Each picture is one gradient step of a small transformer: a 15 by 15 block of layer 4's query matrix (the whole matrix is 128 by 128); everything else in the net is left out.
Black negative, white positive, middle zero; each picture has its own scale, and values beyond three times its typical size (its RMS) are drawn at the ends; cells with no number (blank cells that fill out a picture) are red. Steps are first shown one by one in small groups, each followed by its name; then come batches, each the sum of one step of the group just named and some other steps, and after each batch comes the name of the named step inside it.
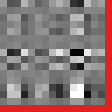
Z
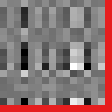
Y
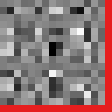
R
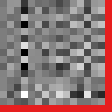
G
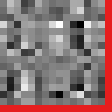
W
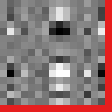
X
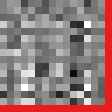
W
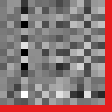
G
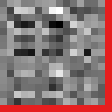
Z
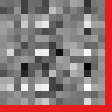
R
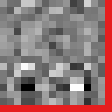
R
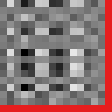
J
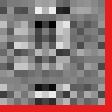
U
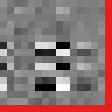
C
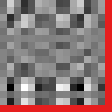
C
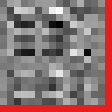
C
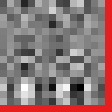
U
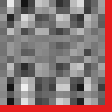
J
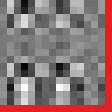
J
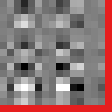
C
